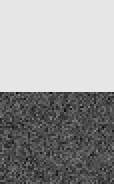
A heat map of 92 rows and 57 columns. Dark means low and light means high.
The table splits into 2 rows of 1 panel. Panel 1,1: very high, flat. Panel 2,1: low, fine-grained.
